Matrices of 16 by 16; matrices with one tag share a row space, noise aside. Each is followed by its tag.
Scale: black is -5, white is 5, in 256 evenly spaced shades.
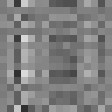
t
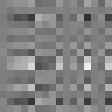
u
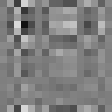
t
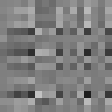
u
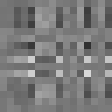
u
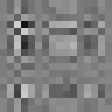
t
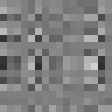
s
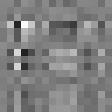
t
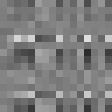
u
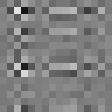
t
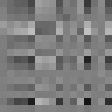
u
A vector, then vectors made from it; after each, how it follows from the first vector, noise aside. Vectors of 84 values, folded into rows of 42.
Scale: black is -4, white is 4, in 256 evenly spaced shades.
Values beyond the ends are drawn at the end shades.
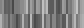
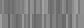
shrunk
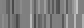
partly zeroed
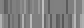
partly zeroed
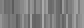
shrunk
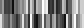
scaled up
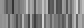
copied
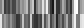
scaled up
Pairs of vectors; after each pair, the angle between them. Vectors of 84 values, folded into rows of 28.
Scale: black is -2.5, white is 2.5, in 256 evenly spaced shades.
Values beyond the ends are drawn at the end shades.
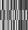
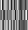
nearly parallel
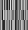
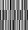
partly opposed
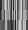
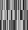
orthogonal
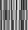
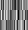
partly opposed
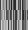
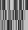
orthogonal
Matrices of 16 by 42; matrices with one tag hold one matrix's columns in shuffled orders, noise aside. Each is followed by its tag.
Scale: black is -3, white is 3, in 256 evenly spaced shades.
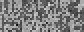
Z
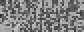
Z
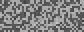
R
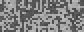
Z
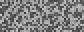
R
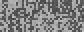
Z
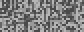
Z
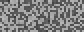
R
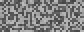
R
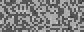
R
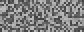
R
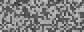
R
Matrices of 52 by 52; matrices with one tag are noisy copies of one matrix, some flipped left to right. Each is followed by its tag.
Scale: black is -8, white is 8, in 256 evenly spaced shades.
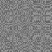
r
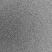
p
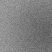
p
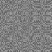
r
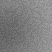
p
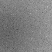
p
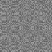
r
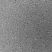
p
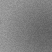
p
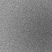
p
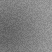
p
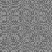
r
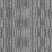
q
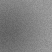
p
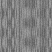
q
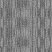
q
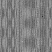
q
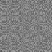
r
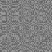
r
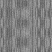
q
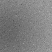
p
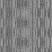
q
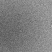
p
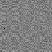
r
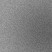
p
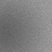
p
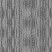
q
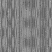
q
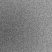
p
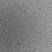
p
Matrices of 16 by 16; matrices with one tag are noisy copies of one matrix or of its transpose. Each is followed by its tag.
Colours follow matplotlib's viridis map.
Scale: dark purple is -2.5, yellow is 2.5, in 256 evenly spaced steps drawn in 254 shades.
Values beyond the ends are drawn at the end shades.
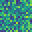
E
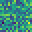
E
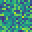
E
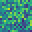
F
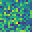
F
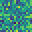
E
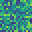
E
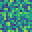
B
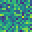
E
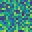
E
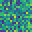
E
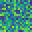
E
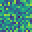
E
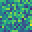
F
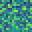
B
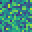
B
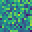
F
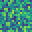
B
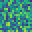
B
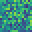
F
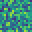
B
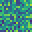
E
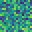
E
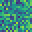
E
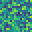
B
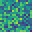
F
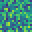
B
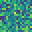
E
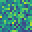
F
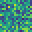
E
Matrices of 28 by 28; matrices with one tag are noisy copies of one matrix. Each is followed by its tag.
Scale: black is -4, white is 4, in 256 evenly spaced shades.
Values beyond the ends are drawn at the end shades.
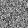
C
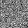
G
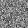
C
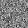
C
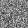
C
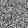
C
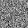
C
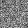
G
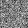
G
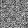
G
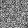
G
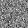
C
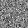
C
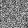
G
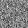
C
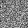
G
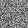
C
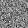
C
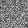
G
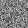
C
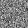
C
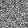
G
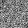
G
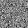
C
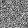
G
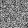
G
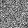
G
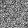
G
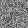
C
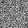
G
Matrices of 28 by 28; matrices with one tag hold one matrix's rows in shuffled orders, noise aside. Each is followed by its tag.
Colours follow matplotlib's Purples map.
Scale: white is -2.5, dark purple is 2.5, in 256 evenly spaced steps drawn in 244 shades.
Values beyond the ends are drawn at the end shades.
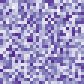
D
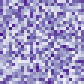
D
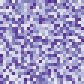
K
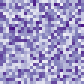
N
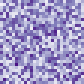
K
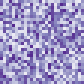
D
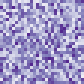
D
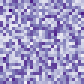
K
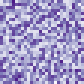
N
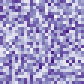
D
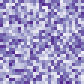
N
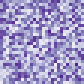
N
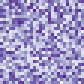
N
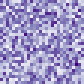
K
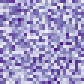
N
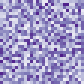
D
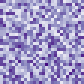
N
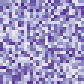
D
